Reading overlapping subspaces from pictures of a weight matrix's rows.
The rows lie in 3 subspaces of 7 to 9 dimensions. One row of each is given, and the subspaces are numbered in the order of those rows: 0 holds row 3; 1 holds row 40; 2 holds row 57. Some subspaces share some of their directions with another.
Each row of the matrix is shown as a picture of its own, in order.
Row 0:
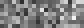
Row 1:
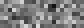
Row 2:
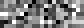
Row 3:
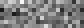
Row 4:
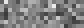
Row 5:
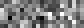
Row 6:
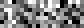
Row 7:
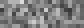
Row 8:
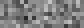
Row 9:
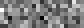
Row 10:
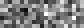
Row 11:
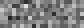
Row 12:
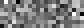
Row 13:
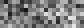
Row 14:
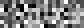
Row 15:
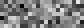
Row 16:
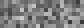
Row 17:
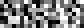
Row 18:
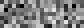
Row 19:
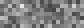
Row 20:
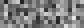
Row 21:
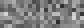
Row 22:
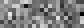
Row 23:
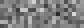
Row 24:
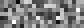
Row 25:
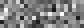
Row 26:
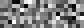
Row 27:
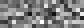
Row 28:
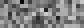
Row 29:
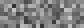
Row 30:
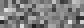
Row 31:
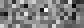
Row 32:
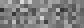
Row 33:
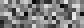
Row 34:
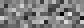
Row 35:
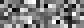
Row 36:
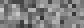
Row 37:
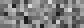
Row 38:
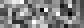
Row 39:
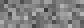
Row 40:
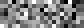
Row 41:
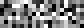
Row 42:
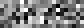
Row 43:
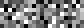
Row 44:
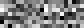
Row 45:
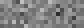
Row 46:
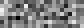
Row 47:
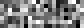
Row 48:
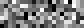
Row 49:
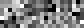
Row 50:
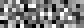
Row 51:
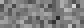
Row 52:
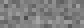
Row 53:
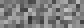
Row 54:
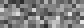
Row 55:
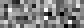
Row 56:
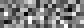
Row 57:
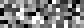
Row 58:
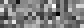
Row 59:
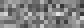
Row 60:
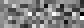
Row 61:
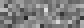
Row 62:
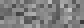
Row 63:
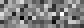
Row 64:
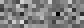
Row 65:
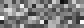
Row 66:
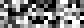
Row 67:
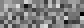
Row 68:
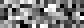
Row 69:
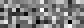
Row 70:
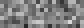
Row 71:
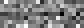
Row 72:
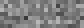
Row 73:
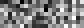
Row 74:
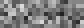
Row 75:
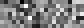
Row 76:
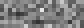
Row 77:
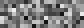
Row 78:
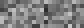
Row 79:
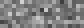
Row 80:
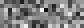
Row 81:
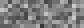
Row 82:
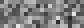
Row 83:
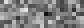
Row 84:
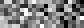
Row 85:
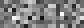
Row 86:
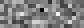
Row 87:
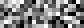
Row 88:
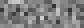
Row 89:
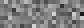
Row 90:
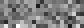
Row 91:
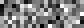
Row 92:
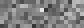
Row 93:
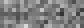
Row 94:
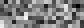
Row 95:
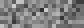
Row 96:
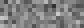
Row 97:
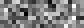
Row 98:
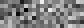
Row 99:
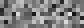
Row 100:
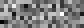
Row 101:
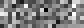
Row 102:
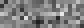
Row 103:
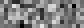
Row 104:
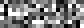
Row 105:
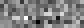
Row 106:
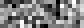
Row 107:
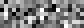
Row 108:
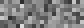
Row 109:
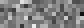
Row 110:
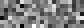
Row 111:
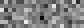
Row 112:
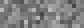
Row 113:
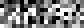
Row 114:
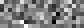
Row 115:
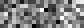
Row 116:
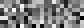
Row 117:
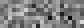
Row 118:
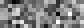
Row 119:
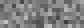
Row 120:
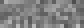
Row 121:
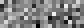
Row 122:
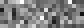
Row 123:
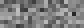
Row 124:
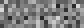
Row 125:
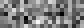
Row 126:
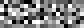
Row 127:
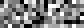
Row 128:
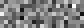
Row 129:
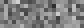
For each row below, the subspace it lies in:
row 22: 2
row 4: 0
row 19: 2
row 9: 2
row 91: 2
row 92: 1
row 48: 1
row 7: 0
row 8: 2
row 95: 1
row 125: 2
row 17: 1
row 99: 1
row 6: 2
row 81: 1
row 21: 1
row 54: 0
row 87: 0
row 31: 1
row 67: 2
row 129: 0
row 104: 0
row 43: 2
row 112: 0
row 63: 2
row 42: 0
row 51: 2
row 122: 0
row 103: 0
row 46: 1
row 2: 1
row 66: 2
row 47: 0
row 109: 2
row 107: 0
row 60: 1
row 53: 0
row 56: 0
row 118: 0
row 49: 2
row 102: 2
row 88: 0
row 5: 2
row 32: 0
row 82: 0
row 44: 1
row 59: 1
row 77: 1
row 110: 2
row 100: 2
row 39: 1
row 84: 1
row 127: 2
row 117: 2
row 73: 0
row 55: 2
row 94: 1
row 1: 2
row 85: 2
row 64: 0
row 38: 0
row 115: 1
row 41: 1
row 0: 1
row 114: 0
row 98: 2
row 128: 2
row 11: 1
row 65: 2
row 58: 1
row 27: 1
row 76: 0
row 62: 2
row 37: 2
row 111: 2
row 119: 2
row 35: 0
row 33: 1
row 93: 0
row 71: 0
